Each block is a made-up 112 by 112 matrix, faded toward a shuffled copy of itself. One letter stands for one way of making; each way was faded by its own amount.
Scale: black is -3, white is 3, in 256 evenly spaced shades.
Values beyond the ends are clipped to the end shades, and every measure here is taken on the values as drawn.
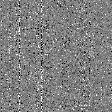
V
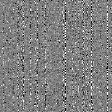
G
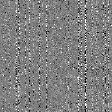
G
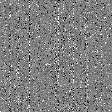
V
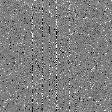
V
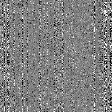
G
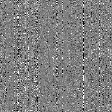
G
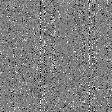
V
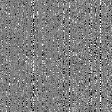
G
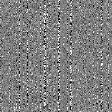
G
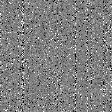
V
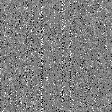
V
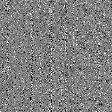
V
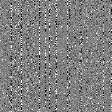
G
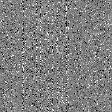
V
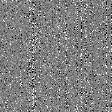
V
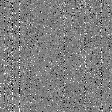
V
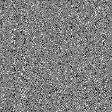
V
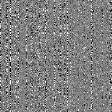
G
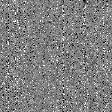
V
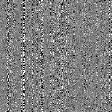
G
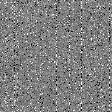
V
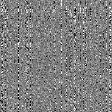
G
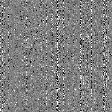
G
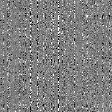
G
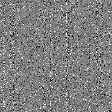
V
